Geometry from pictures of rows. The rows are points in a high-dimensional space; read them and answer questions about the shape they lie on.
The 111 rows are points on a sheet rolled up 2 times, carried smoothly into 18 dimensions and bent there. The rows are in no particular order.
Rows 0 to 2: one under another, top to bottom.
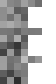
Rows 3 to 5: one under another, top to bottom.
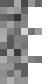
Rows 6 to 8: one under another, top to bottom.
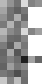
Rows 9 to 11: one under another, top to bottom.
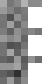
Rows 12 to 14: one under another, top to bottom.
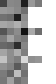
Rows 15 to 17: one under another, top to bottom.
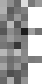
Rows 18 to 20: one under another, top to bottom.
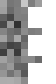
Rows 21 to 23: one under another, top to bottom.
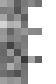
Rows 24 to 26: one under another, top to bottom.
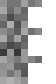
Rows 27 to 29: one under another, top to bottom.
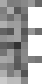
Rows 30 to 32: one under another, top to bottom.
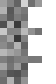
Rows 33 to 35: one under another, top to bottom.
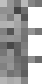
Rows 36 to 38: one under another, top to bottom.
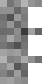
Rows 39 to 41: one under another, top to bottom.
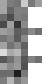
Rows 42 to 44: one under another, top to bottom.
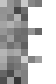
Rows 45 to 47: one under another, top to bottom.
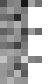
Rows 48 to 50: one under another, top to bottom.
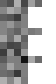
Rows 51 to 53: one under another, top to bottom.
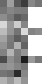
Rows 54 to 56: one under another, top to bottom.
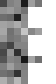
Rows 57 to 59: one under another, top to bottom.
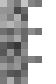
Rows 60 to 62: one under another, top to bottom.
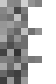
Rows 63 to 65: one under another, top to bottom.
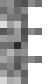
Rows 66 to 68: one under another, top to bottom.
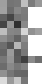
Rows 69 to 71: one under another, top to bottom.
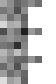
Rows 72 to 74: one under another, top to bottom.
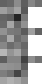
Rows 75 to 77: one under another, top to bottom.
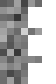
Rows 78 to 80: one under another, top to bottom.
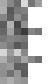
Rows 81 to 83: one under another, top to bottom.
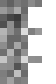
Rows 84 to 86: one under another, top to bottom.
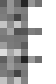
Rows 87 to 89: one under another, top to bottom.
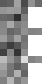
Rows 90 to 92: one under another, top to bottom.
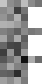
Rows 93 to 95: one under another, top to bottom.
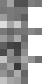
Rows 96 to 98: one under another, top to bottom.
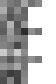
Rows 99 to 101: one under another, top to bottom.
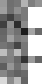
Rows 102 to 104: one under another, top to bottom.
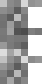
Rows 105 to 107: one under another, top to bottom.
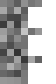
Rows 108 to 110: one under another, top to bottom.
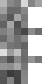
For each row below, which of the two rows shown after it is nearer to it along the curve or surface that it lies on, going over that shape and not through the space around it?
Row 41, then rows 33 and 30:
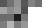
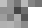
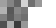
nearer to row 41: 30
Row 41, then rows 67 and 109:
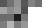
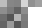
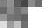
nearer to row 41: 67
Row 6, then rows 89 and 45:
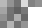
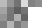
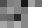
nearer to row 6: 89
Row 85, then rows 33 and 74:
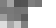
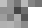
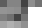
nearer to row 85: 33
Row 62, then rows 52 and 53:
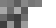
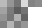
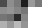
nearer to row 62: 52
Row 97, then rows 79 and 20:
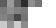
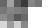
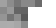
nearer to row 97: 79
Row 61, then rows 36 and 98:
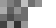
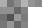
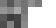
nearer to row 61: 98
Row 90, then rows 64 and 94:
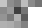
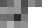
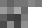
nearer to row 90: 94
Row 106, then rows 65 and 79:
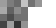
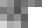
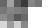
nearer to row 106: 65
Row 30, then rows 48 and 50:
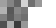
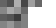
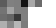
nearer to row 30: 48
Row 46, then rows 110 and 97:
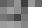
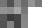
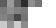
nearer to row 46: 110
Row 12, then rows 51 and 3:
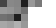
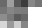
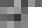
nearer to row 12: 51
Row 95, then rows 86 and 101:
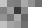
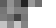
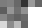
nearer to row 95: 101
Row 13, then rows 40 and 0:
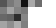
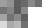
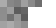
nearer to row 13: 40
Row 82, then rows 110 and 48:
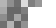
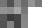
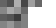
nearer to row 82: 110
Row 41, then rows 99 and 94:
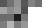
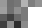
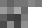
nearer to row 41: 94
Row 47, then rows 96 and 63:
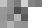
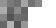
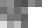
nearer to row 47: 63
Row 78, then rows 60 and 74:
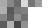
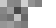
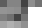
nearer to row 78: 60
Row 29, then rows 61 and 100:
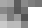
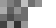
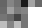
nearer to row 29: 100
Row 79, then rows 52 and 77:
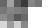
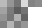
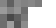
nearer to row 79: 52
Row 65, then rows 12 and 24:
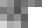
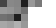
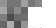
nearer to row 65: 12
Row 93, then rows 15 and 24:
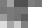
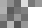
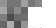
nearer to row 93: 15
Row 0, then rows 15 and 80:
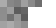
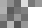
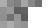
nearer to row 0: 80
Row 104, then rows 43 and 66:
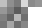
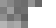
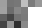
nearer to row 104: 66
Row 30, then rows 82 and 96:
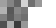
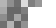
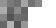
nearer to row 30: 82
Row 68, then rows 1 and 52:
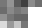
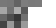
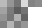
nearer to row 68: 52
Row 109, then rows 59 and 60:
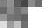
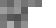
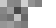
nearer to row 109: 60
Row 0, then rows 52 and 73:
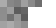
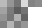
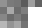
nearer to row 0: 73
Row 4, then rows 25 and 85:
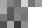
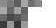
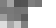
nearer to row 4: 25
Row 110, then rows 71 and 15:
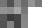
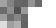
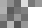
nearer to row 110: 15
